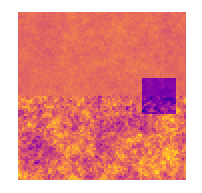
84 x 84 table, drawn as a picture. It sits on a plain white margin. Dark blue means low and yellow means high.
The ninth with the lowest average is the middle right. The top part is calmer, up to a seam about 50% of the way down. There is no overall slope. An odd patch, lower than its surroundings, sits in the middle right. The ninth with the highest average is the bottom right. The values are skewed, with a long tail toward low values.
